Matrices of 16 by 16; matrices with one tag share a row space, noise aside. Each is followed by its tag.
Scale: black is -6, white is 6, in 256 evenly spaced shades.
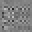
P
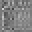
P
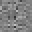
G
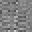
G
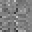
G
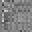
P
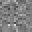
G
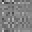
P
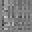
P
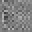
P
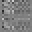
P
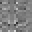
G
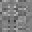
G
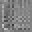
P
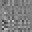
P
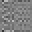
P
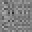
P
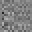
P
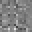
G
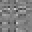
G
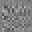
P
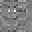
G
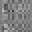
P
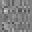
P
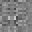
G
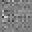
P
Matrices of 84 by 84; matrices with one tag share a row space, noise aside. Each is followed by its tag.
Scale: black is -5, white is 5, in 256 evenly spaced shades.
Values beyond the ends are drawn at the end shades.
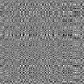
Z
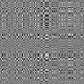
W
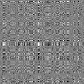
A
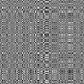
W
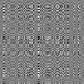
A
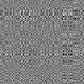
Z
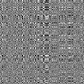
W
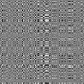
W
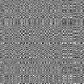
Z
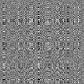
A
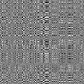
W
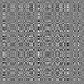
A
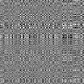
Z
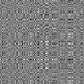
W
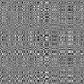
W
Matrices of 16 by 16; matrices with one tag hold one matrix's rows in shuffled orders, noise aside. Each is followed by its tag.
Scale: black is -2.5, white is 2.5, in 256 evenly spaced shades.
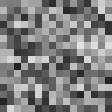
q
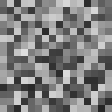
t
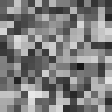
q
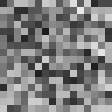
q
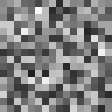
t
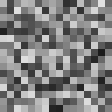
t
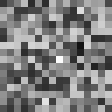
q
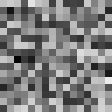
q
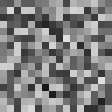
t
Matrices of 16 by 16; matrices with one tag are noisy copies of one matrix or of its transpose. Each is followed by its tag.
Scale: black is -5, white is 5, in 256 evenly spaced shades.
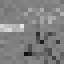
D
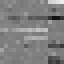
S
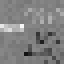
D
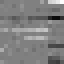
S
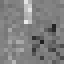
D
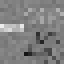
D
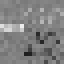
D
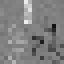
D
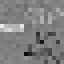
D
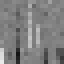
S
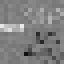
D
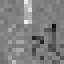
D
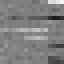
S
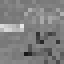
D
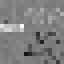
D
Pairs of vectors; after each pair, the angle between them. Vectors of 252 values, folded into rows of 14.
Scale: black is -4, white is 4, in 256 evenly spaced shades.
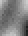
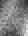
nearly opposite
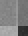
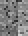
partly opposed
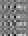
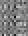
nearly parallel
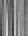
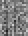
partly opposed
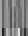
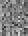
partly aligned
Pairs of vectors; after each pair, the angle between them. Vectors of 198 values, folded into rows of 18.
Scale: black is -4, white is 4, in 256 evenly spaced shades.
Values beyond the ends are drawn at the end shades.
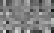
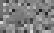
orthogonal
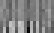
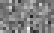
partly opposed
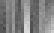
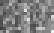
partly aligned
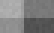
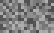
orthogonal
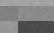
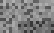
partly aligned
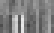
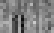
nearly opposite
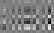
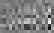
nearly opposite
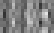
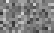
partly opposed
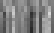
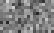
orthogonal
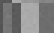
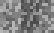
partly opposed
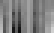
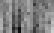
nearly parallel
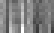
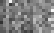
partly opposed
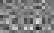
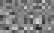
nearly parallel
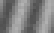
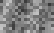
partly opposed
